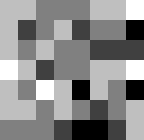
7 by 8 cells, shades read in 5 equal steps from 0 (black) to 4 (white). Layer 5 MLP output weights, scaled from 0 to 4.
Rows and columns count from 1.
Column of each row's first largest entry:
8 1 1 1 3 1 8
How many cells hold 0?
5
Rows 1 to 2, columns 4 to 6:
2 2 3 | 3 1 2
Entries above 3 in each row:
1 0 0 2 1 0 0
